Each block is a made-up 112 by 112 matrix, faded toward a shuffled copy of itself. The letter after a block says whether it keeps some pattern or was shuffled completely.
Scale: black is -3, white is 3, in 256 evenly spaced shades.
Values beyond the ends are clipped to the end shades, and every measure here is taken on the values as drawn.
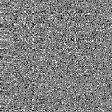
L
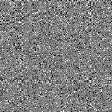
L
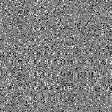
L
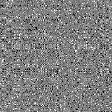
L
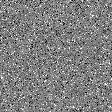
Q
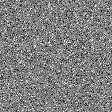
Q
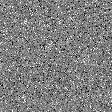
Q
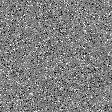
Q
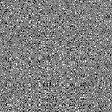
L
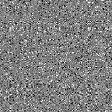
L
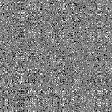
L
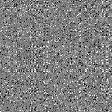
L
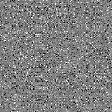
L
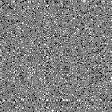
L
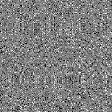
L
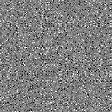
L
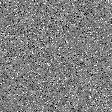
Q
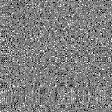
L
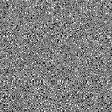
L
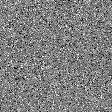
Q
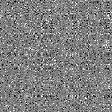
L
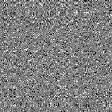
L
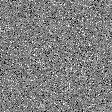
Q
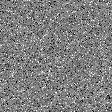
Q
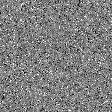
Q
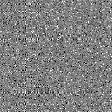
L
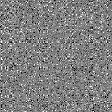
L
